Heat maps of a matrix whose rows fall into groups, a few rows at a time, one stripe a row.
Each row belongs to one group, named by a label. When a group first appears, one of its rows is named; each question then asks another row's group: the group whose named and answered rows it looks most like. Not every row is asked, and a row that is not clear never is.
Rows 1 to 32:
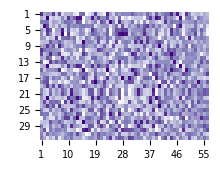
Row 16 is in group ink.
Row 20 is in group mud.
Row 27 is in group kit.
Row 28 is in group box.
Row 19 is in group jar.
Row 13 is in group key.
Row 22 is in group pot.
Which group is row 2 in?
pot
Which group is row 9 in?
jar
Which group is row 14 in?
pot
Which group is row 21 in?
mud
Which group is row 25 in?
mud
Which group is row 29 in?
mud
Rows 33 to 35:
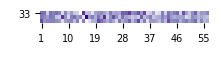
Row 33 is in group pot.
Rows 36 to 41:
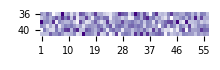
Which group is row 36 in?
ink
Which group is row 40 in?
kit
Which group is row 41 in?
box
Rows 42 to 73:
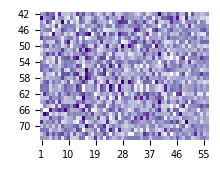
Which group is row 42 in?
jar
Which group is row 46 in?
ink
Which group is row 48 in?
pot
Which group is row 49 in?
kit
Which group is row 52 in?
jar
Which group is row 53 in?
kit
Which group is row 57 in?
kit
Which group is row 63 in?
box
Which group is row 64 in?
jar
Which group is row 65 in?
kit
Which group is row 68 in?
box
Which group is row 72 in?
jar
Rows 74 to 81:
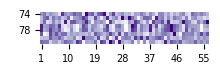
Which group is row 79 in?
key
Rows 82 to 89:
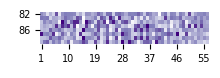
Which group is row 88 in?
box
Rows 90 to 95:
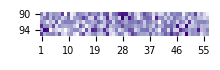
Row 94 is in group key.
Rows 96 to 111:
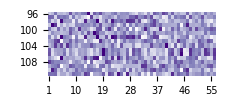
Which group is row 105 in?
key
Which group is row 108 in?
pot
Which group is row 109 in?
ink
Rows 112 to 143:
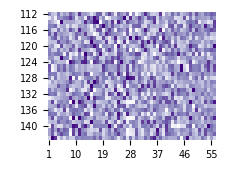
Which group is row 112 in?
mud
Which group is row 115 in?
key
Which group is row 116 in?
mud
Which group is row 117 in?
pot
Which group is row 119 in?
box
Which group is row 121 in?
mud
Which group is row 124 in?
kit
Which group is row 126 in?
key
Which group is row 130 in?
box
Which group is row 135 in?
kit
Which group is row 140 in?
kit
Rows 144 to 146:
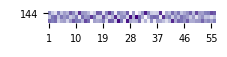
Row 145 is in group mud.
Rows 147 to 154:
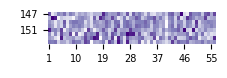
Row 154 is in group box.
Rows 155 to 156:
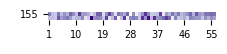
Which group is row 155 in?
mud
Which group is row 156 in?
box
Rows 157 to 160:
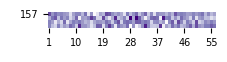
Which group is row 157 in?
pot
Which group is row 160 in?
mud
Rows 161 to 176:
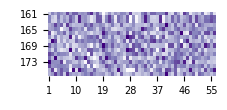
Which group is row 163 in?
mud
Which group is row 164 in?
jar
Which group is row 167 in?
ink
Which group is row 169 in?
key
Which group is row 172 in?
pot
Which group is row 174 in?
pot
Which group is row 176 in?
jar
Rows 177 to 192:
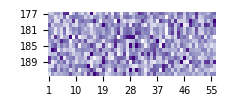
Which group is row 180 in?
key
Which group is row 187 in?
box
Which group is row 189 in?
key
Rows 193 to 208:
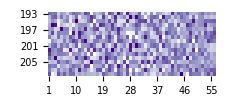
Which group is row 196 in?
key
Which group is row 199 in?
mud
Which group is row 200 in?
kit
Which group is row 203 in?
pot
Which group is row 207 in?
mud
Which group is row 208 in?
key
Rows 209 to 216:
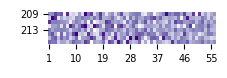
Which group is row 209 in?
jar
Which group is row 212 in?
kit
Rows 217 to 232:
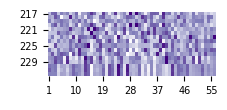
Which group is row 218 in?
ink
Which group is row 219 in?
pot
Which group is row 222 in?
box
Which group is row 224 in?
mud
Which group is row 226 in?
mud
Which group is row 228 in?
jar
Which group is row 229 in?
jar
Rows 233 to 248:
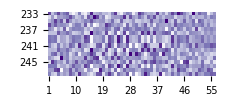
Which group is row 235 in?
jar
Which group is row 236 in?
pot
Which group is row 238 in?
box
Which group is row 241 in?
mud
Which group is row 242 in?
box
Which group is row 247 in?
ink
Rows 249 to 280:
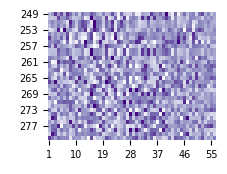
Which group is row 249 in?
jar
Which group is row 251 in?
kit
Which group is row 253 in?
kit
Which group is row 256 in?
jar
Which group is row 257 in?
pot
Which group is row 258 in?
box
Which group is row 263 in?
ink
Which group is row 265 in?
mud
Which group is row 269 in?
box
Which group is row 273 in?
mud
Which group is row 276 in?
ink
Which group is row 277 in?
ink
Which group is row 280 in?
pot
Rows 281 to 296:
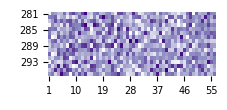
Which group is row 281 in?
kit
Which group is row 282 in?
key
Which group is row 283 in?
jar
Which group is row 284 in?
kit
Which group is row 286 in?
mud
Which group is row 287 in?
key
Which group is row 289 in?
kit
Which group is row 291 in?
key
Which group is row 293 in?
kit
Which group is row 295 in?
jar
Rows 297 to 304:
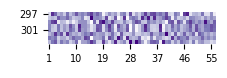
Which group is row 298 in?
box
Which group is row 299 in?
key
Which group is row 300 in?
mud
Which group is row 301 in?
mud
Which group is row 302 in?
jar
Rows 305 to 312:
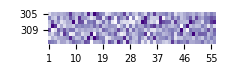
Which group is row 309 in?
key
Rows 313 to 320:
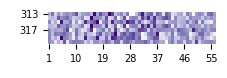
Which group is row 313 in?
kit
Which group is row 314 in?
box
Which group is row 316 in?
box
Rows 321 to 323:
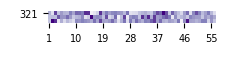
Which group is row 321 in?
pot
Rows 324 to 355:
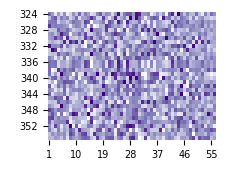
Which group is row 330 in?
jar
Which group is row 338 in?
key
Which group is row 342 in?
key
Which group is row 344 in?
key
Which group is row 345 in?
jar
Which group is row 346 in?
box
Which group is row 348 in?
pot
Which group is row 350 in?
pot
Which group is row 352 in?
ink
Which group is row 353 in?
mud
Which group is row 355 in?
kit
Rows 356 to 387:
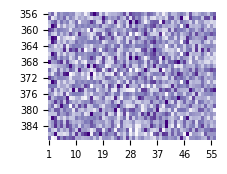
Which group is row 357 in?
key
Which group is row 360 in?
pot
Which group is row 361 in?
mud
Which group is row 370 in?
mud
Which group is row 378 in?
jar
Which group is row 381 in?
box
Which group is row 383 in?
jar
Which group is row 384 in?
jar
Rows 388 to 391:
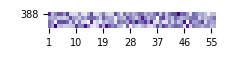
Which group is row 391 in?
pot
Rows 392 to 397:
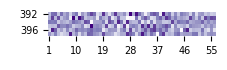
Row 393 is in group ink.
